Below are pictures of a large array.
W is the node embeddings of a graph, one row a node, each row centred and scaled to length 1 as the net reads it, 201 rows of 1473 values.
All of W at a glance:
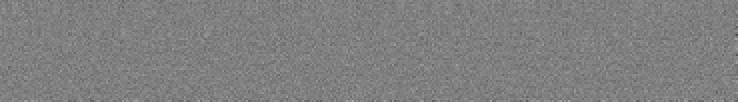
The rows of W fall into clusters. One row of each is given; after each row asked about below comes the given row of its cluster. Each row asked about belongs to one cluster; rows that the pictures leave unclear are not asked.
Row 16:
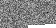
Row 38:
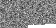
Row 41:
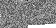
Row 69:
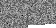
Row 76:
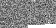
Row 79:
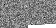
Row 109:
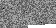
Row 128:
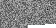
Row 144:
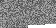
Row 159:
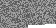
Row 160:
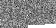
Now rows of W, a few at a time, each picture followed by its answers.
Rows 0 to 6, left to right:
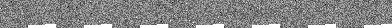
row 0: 159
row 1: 38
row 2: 16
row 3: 38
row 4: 160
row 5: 16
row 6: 144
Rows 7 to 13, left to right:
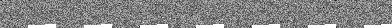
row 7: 160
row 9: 16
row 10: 109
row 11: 16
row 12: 16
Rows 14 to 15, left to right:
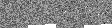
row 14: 38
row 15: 159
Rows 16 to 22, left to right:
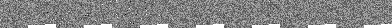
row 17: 128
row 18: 144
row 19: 159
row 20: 16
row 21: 79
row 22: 76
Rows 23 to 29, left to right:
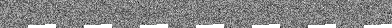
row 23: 69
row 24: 16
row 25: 160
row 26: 79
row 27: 16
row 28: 16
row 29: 41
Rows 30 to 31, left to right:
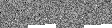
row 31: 69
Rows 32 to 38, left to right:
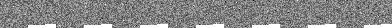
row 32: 69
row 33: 128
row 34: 38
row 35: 79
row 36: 159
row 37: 76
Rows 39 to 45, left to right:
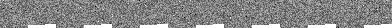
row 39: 109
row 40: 128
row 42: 159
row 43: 128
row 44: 128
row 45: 16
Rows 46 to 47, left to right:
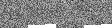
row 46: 160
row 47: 109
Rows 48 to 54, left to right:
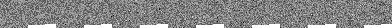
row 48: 41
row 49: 69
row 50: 128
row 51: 16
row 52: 144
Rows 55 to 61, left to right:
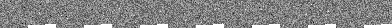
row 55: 109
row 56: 159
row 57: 69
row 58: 128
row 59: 16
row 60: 69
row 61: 79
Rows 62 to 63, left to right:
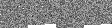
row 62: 76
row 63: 38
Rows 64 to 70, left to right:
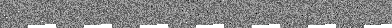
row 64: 128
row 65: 41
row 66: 128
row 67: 69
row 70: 16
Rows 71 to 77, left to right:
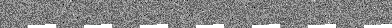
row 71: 128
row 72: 69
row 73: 76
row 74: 109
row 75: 41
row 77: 79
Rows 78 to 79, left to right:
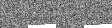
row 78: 79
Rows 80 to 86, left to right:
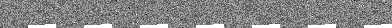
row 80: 16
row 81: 38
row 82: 144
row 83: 159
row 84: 109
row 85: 76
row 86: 16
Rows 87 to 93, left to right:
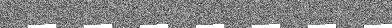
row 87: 76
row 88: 76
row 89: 38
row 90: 69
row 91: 76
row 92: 79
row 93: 79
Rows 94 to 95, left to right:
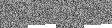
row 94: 128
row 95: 160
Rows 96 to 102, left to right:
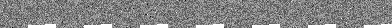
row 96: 160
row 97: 41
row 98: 159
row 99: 76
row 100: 16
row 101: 41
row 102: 76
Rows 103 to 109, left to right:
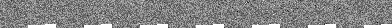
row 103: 76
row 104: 159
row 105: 128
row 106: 128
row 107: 160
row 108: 16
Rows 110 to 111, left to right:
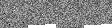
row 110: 69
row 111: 144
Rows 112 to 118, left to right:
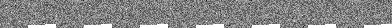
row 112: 16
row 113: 41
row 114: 160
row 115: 79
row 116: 41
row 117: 69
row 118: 41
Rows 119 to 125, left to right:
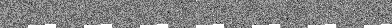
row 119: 69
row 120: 79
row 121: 159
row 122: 76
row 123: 109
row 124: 76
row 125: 38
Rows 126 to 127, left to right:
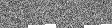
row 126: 159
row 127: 41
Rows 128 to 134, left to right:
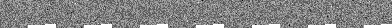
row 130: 160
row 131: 128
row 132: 79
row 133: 69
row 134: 128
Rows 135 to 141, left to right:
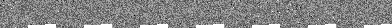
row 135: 109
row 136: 160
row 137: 69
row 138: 79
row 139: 69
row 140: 38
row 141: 38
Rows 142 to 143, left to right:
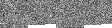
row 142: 109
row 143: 144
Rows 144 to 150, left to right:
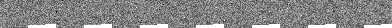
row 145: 76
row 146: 128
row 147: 159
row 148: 16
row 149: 69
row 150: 16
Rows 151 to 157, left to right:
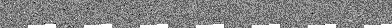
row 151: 38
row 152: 41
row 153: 159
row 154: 79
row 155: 128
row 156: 128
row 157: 69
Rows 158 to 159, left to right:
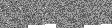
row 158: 159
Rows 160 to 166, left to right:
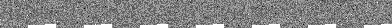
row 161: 76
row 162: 38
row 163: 76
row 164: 160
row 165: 41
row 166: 38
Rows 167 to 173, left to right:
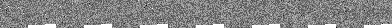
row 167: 159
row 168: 41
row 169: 79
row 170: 128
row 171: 144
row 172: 109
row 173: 160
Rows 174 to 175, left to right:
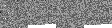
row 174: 76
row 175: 79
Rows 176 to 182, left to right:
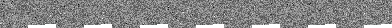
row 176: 109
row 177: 159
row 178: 109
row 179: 159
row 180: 76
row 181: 69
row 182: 76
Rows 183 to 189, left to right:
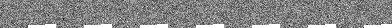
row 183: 16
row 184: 76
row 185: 41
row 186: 159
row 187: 76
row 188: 69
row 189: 109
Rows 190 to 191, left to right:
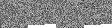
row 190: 128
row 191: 41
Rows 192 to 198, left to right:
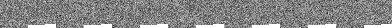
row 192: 160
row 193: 128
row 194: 160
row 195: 109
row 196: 76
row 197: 79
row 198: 16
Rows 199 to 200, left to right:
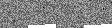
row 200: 128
